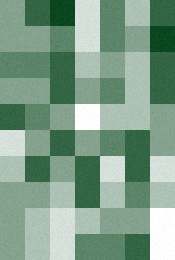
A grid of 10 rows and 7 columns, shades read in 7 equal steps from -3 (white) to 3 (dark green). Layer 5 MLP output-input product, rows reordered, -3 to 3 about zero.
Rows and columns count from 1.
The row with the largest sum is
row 1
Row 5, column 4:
-3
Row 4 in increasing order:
-1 0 0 0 1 2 2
